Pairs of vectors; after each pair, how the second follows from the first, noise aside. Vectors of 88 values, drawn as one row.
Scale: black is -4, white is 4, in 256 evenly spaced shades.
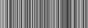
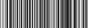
scaled up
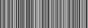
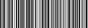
scaled up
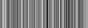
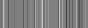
partly zeroed
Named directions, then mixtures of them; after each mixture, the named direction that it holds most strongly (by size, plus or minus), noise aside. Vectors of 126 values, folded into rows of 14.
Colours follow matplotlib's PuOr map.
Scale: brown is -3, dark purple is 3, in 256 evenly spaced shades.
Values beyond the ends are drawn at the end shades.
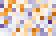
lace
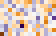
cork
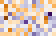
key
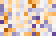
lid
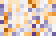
lid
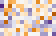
lace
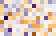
key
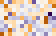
key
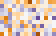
cork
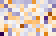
cork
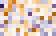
lace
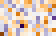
cork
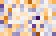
lid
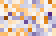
key
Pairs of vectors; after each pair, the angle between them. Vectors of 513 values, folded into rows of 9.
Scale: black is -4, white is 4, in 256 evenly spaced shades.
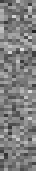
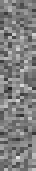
orthogonal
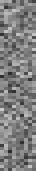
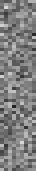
nearly opposite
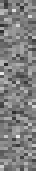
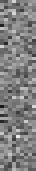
partly aligned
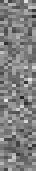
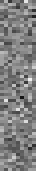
nearly parallel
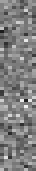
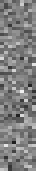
partly opposed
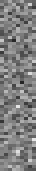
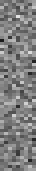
nearly opposite
